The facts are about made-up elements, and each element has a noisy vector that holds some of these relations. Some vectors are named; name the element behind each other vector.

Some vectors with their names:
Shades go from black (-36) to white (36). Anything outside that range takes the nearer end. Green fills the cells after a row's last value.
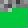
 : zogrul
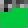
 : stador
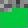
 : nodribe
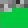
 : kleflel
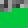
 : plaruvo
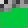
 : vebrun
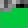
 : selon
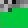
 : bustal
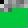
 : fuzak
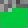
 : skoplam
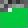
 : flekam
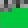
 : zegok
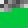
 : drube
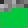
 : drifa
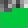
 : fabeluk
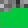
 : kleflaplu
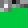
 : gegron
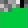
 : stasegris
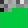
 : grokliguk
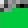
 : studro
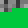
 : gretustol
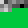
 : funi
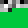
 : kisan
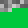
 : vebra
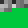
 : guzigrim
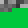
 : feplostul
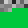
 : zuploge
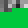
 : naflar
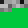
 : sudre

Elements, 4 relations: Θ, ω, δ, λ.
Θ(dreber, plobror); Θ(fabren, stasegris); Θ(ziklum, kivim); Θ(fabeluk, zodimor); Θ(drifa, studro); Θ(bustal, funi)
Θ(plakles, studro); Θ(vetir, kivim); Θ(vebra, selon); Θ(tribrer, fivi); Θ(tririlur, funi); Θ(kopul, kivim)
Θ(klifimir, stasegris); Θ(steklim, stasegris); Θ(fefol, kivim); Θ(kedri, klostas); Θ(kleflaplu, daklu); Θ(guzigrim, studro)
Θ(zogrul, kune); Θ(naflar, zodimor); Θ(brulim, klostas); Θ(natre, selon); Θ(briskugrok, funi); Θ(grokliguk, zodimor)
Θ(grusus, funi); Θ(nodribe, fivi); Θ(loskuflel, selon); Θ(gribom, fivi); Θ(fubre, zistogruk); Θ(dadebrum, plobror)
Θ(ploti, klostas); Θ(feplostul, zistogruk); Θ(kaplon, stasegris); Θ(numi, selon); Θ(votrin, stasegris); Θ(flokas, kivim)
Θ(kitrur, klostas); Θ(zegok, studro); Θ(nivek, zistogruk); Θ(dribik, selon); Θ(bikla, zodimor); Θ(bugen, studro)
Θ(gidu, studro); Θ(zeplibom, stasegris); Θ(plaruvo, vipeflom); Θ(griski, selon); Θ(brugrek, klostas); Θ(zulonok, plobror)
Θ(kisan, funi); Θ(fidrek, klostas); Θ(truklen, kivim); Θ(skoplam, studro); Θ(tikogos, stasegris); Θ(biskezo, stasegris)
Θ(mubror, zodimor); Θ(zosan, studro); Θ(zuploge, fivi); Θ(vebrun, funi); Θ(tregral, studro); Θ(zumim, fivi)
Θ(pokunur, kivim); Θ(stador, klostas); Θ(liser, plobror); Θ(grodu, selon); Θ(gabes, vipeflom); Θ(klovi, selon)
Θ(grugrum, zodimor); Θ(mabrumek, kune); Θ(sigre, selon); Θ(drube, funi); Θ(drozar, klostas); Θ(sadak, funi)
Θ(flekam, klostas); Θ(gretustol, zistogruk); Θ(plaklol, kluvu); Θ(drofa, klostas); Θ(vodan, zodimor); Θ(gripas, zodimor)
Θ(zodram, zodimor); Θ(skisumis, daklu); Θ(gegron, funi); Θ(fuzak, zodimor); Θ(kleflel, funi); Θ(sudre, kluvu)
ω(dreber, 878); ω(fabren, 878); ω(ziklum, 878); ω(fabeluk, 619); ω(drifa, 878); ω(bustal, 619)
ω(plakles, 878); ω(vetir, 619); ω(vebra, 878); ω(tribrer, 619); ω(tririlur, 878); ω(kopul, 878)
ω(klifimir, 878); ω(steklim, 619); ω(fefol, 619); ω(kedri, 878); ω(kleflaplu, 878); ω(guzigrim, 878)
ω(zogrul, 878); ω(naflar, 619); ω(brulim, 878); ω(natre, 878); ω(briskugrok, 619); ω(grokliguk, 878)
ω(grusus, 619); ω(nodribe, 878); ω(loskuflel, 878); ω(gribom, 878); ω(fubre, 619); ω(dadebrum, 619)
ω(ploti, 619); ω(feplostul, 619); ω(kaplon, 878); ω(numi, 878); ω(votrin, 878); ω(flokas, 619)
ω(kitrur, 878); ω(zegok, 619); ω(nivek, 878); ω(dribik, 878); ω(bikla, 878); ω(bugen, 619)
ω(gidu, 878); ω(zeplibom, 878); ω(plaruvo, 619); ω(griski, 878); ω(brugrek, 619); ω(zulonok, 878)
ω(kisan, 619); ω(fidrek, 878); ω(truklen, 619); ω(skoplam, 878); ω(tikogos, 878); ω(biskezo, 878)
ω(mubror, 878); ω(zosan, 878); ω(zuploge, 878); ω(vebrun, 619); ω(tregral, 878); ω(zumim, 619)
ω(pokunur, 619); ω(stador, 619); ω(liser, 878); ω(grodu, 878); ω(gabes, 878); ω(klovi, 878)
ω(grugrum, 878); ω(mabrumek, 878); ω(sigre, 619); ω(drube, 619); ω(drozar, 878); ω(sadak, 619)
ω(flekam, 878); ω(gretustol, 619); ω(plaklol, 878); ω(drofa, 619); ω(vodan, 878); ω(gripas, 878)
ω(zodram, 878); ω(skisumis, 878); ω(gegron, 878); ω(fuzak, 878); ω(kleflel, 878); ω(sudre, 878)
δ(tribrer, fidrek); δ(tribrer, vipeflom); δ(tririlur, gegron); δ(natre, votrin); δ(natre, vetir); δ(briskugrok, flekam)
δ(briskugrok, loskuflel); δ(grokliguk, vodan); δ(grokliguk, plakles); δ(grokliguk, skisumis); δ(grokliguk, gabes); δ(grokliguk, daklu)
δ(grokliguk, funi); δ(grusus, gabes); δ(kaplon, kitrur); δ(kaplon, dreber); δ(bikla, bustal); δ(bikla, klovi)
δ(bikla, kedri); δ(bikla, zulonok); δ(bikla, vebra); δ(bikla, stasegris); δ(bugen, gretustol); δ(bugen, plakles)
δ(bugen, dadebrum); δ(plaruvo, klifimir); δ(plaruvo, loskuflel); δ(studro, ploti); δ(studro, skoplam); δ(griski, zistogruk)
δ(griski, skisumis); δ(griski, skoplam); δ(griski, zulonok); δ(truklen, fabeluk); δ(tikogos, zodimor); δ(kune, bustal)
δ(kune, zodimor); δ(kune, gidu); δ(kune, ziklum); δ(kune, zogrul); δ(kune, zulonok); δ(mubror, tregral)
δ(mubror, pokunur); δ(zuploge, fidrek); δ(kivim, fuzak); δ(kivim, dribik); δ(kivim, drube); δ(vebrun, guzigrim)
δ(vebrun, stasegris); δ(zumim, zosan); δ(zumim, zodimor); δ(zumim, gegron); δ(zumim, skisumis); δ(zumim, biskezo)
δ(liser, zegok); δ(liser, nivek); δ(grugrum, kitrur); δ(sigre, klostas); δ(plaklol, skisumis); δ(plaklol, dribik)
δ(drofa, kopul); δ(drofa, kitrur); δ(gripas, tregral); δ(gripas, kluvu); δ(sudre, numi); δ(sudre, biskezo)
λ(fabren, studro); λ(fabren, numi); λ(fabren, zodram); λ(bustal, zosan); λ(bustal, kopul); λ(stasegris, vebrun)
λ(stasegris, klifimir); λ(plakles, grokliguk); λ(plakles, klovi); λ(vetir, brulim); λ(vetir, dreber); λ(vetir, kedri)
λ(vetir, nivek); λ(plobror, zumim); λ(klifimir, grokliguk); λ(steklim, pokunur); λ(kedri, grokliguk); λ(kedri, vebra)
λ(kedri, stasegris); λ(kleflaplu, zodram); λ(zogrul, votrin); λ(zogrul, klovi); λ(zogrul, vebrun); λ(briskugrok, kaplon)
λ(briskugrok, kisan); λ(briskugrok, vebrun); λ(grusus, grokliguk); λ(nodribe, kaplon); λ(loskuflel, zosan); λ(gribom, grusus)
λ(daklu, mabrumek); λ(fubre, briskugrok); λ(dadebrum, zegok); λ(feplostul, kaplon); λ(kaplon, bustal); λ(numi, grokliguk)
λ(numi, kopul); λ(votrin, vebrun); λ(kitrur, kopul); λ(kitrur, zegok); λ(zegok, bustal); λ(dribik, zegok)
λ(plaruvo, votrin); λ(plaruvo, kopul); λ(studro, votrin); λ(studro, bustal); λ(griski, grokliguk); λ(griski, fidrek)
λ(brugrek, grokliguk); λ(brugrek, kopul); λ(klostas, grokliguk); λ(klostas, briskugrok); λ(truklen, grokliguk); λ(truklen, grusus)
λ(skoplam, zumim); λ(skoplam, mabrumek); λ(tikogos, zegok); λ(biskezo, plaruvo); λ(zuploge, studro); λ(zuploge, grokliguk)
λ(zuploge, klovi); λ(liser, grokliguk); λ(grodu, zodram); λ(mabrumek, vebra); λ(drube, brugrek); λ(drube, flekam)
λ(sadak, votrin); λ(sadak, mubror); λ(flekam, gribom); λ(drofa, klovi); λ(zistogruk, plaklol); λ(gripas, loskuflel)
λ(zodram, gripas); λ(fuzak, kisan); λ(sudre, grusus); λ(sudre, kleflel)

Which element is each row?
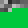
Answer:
kedri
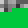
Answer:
vetir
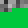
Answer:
zumim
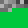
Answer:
votrin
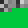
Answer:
zodram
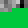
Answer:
daklu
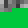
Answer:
dadebrum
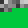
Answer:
gripas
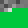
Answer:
klifimir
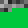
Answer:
drozar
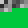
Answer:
briskugrok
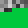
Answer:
sigre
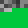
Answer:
loskuflel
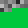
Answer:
kopul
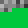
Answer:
natre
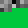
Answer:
zosan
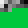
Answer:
klostas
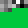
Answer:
plobror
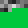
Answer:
brulim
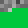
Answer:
mabrumek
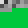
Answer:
grusus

